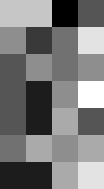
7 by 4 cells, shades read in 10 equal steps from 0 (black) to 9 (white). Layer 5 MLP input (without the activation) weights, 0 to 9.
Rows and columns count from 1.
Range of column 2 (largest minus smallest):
6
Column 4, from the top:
3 8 5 9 3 6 8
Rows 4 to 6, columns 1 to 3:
3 1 5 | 3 1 6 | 4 6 5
